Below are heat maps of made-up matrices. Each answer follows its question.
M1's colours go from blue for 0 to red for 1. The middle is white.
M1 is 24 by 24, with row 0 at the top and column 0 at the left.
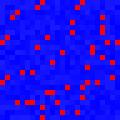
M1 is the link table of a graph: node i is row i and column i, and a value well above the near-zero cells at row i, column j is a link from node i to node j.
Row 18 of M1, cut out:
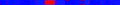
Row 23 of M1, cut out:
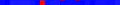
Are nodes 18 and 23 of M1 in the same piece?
no
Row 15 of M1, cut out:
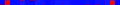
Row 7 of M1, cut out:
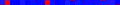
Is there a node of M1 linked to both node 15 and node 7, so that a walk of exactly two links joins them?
yes
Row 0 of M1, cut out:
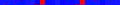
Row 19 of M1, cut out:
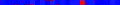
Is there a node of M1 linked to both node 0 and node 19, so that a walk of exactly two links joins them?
yes
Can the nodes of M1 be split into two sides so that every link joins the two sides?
yes
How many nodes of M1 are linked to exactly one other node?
8
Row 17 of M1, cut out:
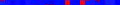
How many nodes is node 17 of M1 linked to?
2
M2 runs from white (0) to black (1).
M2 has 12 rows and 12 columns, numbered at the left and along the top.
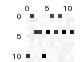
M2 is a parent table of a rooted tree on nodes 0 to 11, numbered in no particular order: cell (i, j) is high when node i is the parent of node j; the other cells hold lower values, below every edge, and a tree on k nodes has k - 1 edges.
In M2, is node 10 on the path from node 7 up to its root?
yes
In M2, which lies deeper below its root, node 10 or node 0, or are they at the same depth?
node 0
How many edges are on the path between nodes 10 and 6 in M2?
2
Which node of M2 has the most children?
4
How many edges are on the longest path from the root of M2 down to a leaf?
2
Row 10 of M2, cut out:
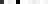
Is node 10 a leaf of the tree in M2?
no
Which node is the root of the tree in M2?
10
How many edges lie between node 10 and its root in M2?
0
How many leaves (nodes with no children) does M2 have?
9
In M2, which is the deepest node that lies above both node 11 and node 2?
4
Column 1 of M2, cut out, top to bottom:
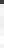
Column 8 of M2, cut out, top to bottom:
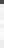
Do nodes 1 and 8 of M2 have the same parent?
yes
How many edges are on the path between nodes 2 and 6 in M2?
4
